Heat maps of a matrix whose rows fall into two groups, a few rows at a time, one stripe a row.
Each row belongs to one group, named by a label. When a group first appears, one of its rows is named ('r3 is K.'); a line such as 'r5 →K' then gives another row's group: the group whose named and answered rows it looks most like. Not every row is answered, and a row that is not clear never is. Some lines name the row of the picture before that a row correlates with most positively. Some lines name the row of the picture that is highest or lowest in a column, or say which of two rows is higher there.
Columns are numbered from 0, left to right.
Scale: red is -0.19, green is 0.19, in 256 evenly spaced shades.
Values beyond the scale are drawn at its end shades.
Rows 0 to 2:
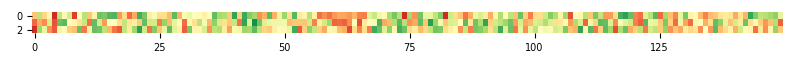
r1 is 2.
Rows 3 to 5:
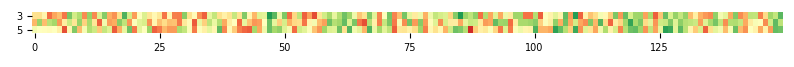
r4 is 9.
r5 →9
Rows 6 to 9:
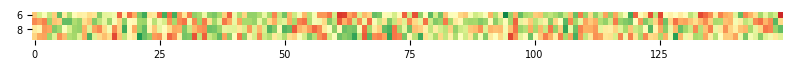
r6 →2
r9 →9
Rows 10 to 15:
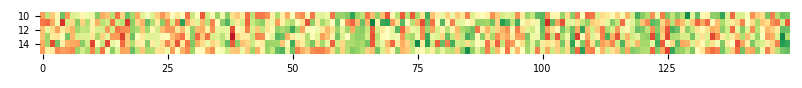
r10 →9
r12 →9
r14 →9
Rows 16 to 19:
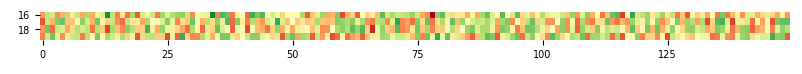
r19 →2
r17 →9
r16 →2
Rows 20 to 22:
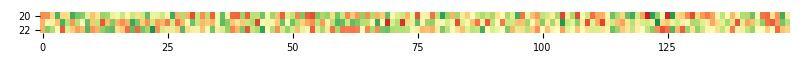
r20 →2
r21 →9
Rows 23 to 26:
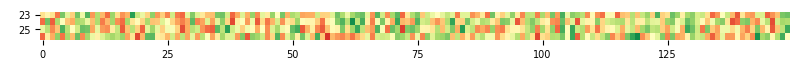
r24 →9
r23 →9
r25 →9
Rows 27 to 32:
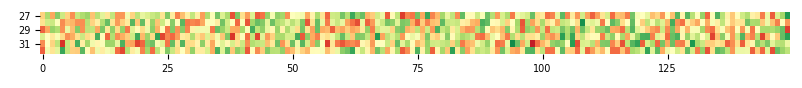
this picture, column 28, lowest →27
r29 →2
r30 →9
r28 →2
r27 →9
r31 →2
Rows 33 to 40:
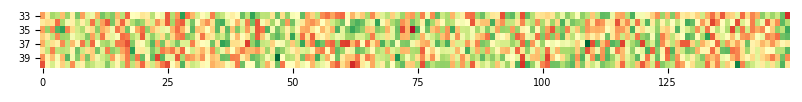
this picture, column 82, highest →35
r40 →2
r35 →9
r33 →2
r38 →9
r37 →2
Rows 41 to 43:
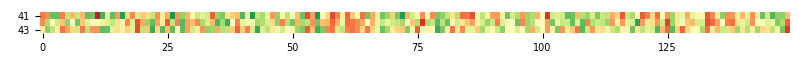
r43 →2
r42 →2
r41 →2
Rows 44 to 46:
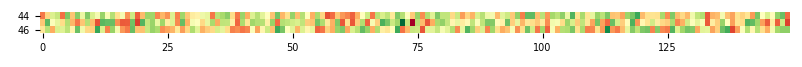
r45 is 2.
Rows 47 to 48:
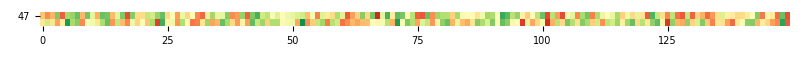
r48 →2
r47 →2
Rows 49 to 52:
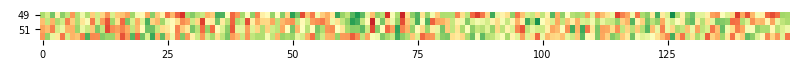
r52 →2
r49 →9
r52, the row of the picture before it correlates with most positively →48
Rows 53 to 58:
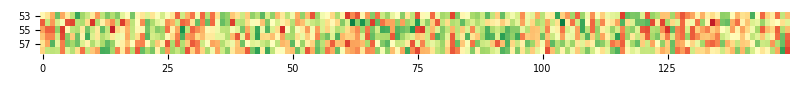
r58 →2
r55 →2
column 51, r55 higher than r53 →Yes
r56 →2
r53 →2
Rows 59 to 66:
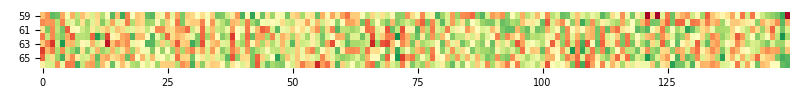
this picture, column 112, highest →59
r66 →9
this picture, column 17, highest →65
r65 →9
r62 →9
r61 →9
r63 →9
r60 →2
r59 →2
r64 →2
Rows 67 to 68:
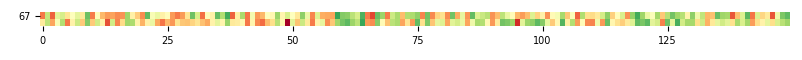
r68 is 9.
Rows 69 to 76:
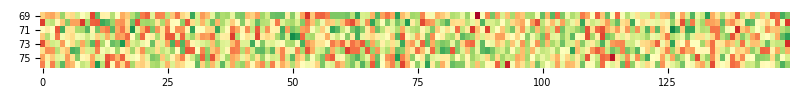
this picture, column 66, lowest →76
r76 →9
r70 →2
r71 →9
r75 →9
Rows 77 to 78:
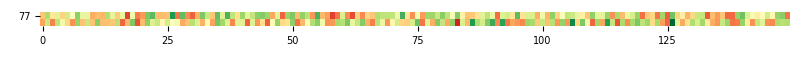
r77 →2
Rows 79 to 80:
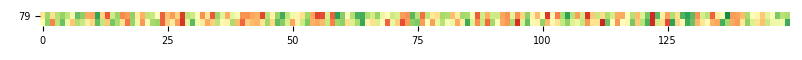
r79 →9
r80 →9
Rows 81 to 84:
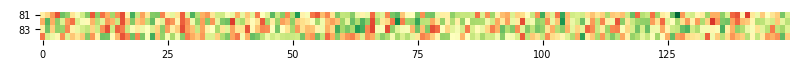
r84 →2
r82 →9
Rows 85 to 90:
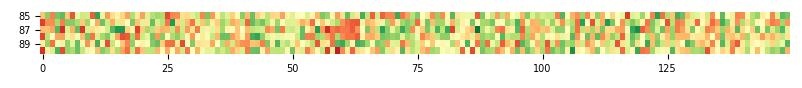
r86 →2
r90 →2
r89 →9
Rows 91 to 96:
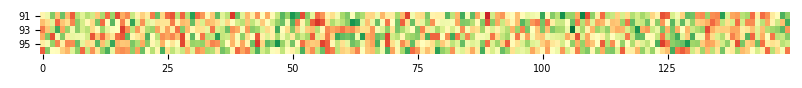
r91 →9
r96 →2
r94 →9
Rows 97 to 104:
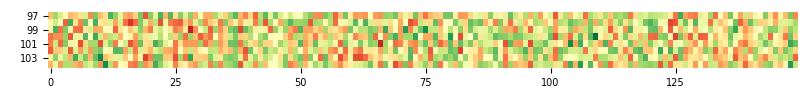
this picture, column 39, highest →99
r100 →2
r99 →9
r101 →9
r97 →2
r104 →9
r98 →9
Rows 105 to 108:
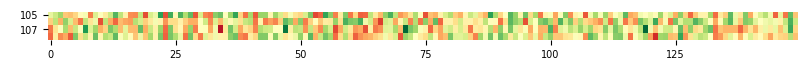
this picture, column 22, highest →105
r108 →2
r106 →9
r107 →2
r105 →2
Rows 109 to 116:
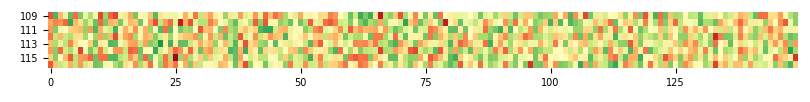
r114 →9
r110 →9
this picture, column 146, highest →114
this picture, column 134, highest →111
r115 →2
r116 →2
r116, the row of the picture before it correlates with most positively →107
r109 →9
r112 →9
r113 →2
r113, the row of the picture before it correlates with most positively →105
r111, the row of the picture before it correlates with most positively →105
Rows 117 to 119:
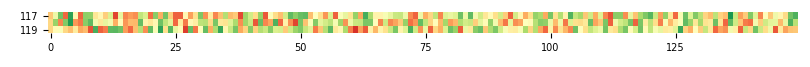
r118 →9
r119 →2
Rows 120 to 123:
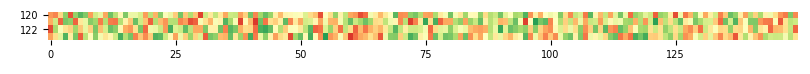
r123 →2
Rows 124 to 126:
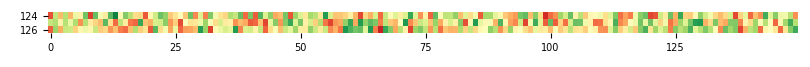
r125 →9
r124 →2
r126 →9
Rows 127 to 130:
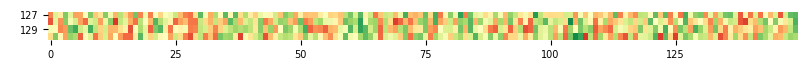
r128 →9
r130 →9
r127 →9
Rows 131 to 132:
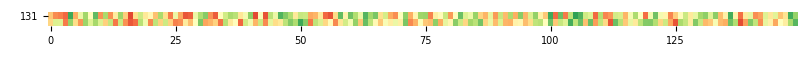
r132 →9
